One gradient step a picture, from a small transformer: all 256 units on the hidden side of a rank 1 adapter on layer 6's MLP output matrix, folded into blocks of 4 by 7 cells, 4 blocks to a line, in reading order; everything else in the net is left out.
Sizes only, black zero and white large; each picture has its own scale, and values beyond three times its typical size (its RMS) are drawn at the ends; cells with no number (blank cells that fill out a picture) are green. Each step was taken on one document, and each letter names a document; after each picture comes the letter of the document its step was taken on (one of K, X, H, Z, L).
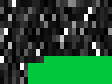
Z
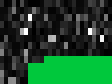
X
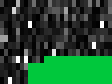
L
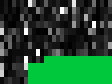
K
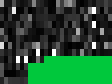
L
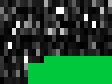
K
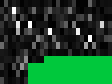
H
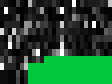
K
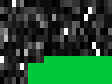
Z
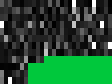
L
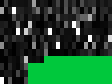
H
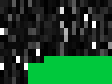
Z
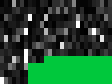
X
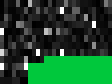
K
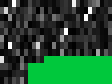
Z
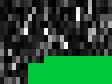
X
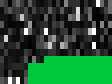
X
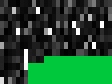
H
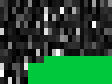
K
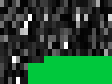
X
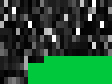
H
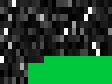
Z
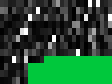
X
